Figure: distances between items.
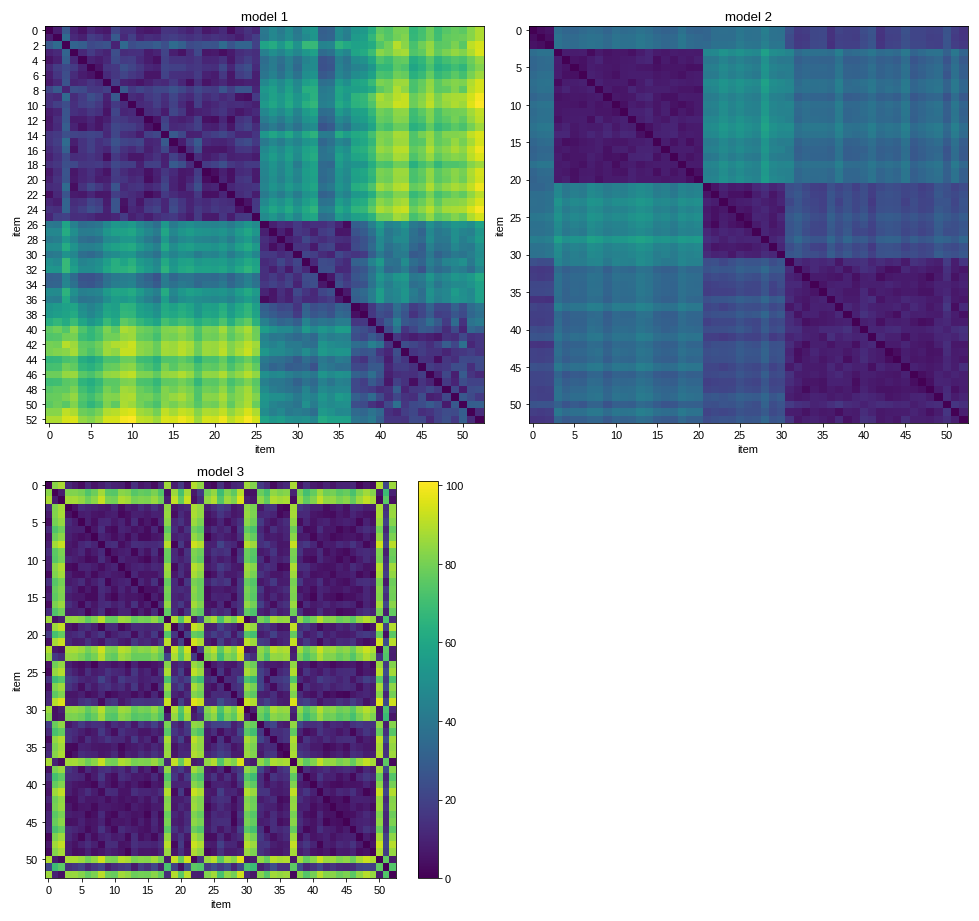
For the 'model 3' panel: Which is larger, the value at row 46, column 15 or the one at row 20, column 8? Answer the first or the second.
the second
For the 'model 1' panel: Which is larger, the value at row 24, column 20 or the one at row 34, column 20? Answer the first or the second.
the second
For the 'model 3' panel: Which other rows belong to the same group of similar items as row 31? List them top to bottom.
1, 2, 18, 22, 23, 30, 37, 50, 52
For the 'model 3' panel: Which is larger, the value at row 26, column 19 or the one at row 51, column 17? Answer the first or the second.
the first
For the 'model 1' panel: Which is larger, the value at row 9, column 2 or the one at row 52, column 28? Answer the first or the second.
the second
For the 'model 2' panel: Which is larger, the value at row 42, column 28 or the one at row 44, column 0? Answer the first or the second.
the first
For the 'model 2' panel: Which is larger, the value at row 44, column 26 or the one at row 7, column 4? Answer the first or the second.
the first
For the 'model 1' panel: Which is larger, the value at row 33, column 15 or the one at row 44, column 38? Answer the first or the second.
the first
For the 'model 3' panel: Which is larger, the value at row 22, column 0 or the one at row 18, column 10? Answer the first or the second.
the first
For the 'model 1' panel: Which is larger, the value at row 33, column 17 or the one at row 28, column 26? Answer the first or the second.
the first
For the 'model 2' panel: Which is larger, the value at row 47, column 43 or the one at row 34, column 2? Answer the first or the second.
the second
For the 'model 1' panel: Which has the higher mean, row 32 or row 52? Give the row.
52
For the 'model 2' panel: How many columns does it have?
53
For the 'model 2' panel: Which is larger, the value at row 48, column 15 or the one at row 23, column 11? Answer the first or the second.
the second
